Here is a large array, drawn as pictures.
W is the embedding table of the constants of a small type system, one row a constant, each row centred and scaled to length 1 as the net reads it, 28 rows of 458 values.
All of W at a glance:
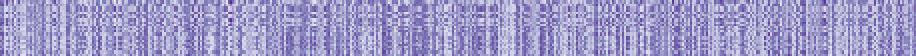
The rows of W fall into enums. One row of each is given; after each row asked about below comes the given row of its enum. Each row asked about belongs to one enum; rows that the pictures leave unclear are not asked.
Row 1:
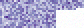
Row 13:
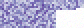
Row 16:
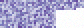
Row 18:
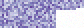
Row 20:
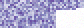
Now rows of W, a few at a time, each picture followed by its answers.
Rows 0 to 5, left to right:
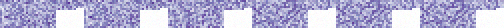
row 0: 1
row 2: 16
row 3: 13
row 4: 13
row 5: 13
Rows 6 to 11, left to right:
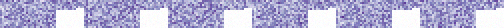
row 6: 1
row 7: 18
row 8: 13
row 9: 1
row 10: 1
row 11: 16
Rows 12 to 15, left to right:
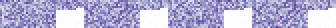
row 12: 1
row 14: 20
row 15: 13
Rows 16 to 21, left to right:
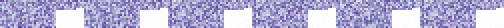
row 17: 16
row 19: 18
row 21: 18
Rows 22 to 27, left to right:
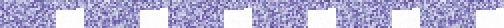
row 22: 13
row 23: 20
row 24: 18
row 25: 16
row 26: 16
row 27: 20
